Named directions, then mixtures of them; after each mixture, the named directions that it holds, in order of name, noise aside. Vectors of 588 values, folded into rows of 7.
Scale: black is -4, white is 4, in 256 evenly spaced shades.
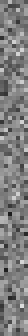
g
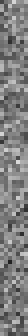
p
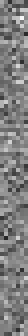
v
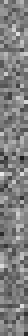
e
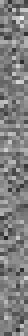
v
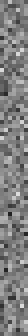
g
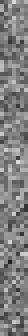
p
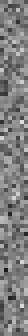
g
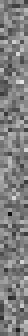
g, v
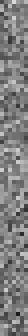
p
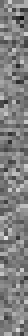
v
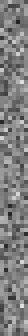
g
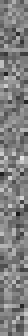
e, p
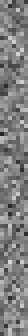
g, p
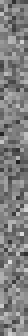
p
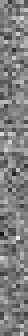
e, v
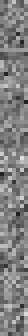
e, p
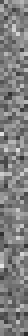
e, p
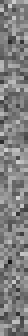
p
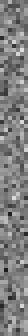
g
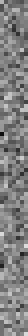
e, p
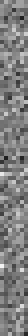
e, v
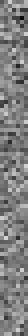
v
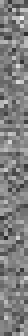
v
